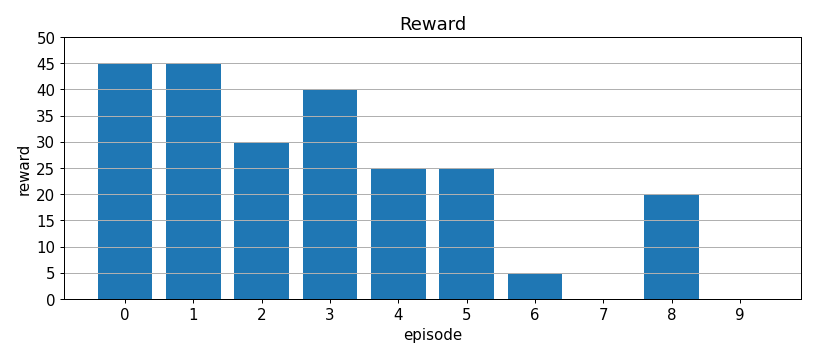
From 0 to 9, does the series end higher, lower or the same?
lower
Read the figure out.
Title: Reward
x-axis: episode, ticks 0 1 2 3 4 5 6 7 8 9
y-axis: reward, ticks 0 5 10 15 20 25 30 35 40 45 50
Values:
45 45 30 40 25 25 5 0 20 0
